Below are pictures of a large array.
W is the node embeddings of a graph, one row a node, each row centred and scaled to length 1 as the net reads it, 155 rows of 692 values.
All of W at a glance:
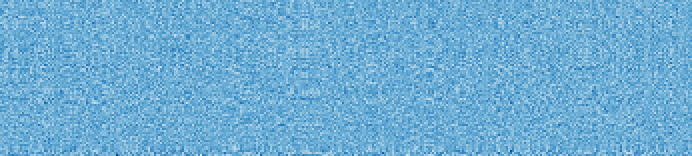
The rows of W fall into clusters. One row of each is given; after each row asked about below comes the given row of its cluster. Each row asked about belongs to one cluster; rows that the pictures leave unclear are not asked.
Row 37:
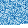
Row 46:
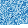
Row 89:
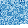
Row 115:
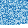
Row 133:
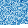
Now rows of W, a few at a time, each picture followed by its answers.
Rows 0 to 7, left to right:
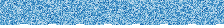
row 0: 46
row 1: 37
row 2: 46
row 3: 89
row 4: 37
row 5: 89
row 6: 89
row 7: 46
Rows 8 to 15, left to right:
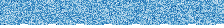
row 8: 133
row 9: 37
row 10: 37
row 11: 115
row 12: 133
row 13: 37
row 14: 115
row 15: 37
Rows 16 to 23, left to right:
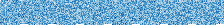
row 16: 46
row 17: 46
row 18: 115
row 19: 89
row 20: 89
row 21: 37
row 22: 89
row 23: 89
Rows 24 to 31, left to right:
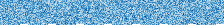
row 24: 115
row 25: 37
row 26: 89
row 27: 37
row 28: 37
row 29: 115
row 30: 133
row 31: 89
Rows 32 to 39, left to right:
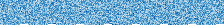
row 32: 115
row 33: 46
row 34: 37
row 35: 133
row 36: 133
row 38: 89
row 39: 46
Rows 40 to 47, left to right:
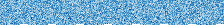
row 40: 46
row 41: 115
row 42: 37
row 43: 89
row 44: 37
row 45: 115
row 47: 133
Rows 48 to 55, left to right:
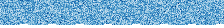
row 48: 115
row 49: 37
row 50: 115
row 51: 115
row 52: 37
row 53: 37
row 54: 115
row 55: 89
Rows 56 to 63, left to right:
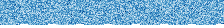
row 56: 37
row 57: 115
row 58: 133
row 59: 133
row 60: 115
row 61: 37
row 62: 46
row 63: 133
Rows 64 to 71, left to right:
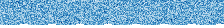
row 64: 115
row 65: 115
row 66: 89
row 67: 89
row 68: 133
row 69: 133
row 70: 115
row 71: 133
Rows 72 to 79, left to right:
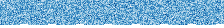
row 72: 89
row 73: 115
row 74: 89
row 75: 37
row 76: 115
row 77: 37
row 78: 133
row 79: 89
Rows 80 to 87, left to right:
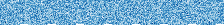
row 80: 89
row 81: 115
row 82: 115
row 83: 133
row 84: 46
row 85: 46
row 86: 37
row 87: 133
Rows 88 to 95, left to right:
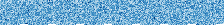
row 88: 46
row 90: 37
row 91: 89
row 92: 37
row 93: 37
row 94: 115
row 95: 89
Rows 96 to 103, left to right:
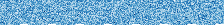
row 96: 46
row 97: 37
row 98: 133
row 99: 133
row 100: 46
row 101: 115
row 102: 115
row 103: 115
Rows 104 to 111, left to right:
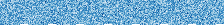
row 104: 89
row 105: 133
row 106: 46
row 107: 37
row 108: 46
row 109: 37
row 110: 37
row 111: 46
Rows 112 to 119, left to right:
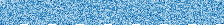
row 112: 89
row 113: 37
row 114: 133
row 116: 37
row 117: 89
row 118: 115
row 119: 46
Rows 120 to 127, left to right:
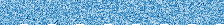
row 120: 89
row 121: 46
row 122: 89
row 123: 115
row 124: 37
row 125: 37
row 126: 46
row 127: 133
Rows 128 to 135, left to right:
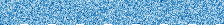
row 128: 89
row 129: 46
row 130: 37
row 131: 89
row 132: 46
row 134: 37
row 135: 46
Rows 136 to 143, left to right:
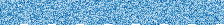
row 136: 89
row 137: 115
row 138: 89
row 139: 133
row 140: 115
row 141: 133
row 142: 46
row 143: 89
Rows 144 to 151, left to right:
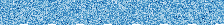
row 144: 115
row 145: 133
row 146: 89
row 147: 115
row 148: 89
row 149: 115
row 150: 115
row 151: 115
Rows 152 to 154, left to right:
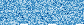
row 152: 37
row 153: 37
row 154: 133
